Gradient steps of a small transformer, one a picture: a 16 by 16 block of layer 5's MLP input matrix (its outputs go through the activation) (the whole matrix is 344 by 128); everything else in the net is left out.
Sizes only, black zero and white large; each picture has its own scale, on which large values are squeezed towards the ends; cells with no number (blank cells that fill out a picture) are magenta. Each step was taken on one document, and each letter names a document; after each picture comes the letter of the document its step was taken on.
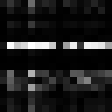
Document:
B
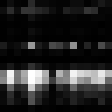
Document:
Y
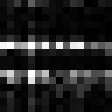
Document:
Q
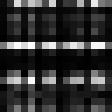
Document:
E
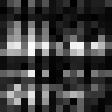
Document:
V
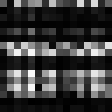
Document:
E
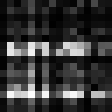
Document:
V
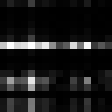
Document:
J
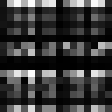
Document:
E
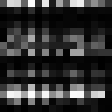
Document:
V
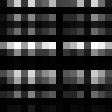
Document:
E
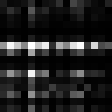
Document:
Q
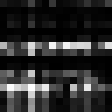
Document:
J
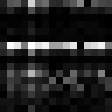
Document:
Q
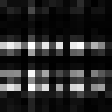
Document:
Q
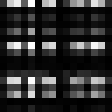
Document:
E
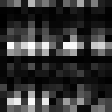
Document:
V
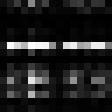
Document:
B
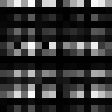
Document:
E
